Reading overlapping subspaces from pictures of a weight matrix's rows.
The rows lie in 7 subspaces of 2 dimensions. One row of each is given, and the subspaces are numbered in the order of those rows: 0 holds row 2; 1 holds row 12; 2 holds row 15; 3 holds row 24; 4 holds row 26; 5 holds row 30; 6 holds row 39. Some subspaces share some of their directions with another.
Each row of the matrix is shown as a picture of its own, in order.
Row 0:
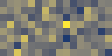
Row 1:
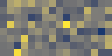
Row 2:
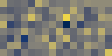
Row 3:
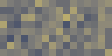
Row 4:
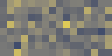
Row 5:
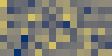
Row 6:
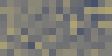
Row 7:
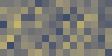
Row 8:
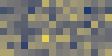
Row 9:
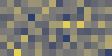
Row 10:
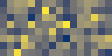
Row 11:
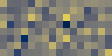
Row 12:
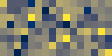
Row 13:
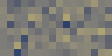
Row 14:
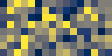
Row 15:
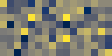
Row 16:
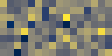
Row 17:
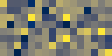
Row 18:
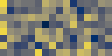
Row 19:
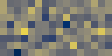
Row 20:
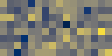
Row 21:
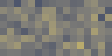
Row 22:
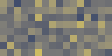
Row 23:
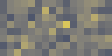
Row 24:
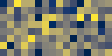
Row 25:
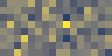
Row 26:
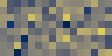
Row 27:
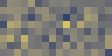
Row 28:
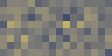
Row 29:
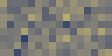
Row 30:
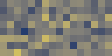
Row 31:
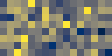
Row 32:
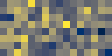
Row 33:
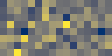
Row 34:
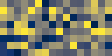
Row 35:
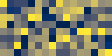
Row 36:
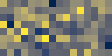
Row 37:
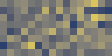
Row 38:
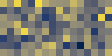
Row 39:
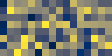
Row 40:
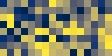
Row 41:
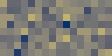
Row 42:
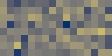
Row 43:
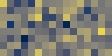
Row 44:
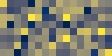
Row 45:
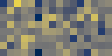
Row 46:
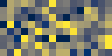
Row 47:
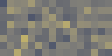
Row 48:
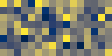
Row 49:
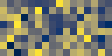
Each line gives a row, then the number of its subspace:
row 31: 2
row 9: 3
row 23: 1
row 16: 5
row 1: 4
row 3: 0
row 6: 1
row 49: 0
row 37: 1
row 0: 6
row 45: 3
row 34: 5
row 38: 4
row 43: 3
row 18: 6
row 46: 2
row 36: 2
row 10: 1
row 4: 4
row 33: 5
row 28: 0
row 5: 6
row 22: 3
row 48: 4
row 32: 2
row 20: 2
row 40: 2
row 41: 6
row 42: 4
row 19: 5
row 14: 3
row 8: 5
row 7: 0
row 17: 1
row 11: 0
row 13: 4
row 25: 6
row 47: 6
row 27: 0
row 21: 4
